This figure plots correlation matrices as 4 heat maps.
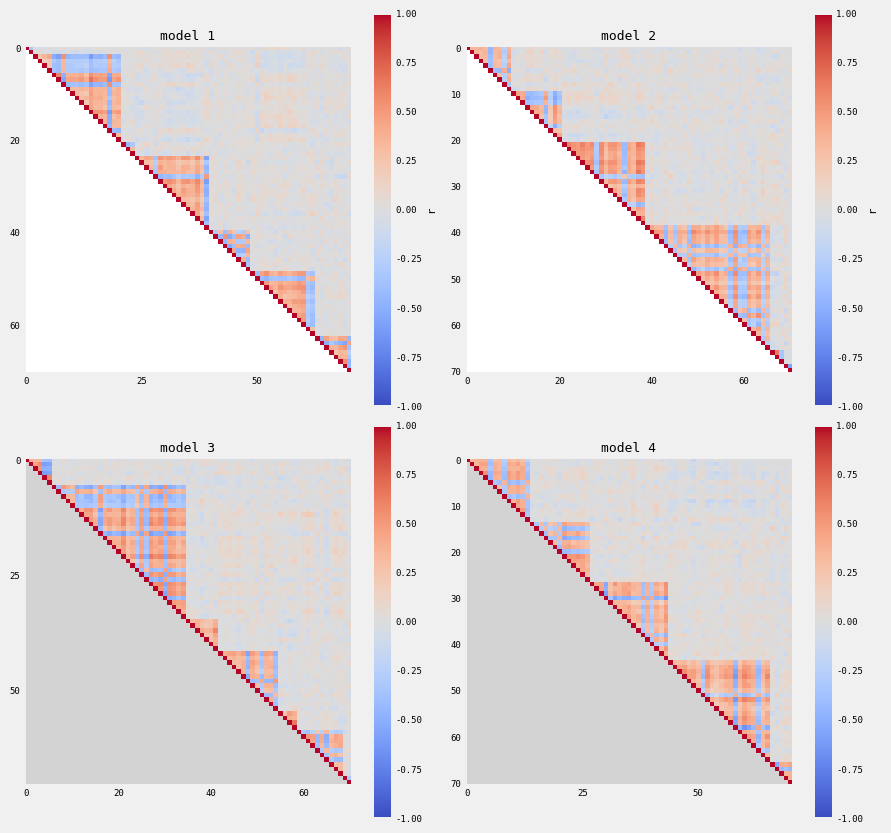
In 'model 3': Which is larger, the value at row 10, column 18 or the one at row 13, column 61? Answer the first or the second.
the second
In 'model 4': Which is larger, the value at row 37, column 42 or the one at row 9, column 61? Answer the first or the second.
the first
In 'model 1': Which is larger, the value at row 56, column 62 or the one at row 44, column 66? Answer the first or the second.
the second
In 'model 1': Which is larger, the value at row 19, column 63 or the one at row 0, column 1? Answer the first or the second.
the first
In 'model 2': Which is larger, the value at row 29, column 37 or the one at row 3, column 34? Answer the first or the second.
the first
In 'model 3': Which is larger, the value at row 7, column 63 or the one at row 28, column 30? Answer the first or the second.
the first
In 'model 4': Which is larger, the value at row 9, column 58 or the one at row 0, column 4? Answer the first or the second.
the second
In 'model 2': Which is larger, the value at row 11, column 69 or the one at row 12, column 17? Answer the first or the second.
the second
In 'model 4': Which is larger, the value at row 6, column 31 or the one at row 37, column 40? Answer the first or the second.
the first
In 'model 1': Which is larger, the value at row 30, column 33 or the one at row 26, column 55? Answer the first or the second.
the first
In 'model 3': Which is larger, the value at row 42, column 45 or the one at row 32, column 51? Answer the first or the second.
the first
